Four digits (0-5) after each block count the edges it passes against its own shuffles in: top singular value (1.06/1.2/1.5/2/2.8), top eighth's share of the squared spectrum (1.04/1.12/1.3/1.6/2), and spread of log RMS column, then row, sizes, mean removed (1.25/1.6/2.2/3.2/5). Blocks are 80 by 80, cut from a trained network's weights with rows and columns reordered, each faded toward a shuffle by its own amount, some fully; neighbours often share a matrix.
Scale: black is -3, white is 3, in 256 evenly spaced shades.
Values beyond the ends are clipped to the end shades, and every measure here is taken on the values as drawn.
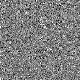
3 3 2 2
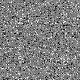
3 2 0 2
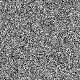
1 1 0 0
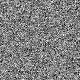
1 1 0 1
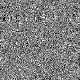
3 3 1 2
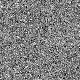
0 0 0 0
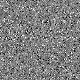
2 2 0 1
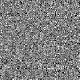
3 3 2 2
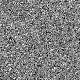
0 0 0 0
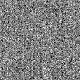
3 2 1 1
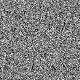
2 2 0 1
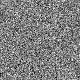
0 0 0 0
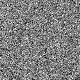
0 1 0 0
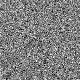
0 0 0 0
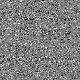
3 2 0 2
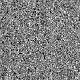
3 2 0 1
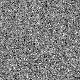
0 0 0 0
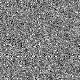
2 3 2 2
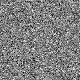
0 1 0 0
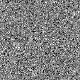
2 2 1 2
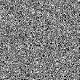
3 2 1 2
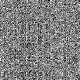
3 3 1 2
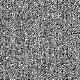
3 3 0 2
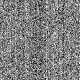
3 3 1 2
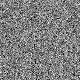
1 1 0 0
